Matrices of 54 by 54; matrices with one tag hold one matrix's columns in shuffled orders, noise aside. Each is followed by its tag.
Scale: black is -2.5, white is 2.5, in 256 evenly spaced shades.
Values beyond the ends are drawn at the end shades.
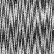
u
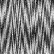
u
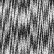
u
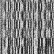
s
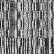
s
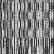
s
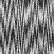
u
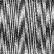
u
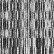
s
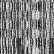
s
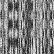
s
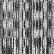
s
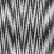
u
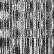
s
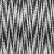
u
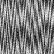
u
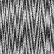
u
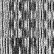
s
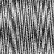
u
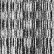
s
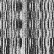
s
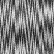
u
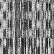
s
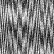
u
